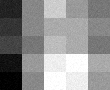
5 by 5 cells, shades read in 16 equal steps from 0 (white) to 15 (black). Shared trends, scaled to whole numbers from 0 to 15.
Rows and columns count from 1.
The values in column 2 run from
6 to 8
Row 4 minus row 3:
3 -2 -3 -5 -3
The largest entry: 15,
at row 5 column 1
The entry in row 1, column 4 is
6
